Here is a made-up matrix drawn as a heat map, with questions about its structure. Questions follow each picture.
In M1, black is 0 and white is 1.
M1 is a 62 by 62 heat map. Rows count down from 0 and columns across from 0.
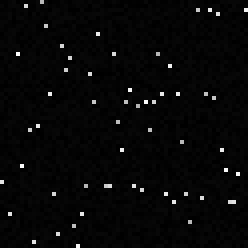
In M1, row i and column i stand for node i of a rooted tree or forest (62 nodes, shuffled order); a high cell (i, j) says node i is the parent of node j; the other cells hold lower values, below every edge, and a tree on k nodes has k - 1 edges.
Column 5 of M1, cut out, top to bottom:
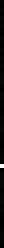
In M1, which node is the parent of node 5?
41
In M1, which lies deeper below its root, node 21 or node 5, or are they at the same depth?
the same depth
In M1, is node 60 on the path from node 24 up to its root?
yes
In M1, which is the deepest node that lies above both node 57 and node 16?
50
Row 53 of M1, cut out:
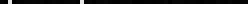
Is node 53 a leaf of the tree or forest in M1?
no
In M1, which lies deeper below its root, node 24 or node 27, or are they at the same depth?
the same depth
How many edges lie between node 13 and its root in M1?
1
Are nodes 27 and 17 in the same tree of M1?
no
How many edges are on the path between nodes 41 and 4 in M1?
3
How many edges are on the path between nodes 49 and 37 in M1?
11
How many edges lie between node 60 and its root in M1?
0
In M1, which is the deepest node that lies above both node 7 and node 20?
53
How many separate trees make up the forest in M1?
5
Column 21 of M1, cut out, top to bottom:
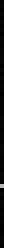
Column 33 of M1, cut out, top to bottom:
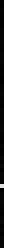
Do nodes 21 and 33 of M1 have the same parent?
yes
